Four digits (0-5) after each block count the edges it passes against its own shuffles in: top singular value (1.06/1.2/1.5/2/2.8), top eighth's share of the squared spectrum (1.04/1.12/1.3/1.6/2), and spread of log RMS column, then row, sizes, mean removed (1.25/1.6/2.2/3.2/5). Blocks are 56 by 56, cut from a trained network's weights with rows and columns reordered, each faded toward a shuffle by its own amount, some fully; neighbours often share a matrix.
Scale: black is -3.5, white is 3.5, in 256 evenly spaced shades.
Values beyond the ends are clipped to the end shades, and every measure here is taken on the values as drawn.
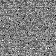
1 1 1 0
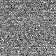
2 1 0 0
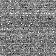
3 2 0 1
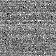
3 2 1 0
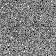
0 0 0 0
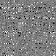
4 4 1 2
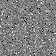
1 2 0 0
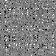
3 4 2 2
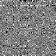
3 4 2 2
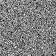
0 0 0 0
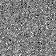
0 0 0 0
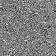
0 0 0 0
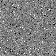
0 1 0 0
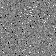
0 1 0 0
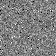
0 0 0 0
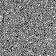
0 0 0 0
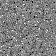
0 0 0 0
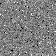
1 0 0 0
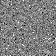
1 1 0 1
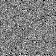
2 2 0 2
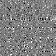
3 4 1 2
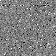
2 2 0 1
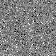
1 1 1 0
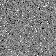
1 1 0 0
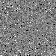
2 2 0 0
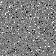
2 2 0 1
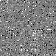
3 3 0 2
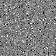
2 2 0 1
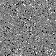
2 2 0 1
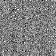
2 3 0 2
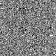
2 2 0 1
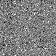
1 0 0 0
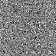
2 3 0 2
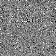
2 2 0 2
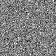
1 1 0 0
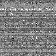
4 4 1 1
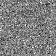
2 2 0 1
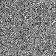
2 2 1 1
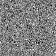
1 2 0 1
